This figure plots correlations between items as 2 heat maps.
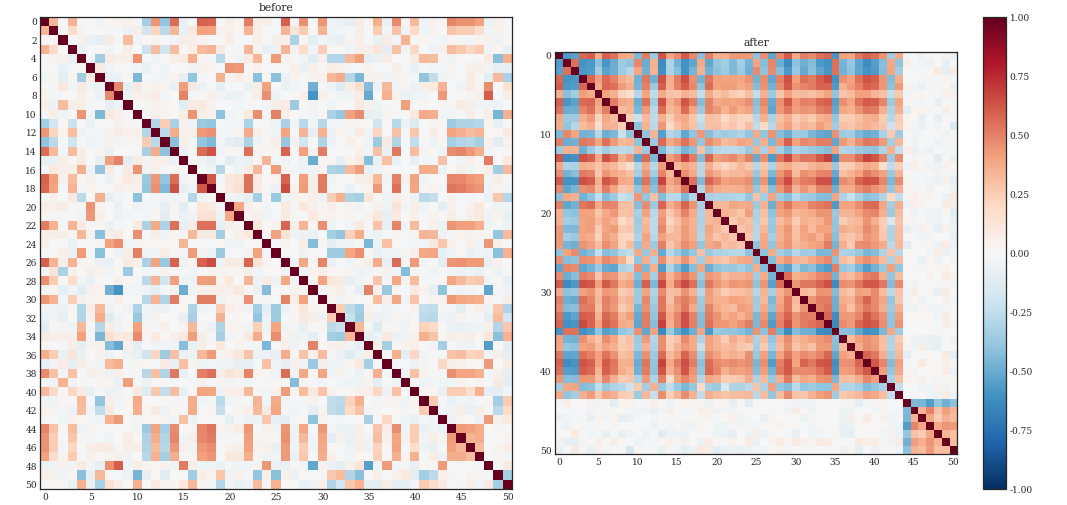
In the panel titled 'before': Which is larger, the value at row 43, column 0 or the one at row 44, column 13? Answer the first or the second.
the first
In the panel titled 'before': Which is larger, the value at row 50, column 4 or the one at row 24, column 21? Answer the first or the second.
the first
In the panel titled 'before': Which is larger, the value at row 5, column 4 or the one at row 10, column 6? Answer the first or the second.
the first
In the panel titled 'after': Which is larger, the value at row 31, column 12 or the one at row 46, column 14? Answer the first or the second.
the second
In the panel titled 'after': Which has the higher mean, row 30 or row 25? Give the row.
30
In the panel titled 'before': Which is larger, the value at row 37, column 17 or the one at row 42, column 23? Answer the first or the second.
the second
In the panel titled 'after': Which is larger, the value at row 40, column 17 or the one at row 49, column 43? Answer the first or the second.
the first
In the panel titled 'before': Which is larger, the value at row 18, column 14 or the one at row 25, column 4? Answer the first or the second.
the first
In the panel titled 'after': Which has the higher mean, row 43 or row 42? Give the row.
43
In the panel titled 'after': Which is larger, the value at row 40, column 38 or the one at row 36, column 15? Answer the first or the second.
the first
